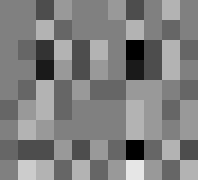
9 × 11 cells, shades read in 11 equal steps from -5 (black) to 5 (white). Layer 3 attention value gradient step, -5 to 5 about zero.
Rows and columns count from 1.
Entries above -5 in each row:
11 11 10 11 11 11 11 10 11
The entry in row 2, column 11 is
0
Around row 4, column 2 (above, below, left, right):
-1 -1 0 -4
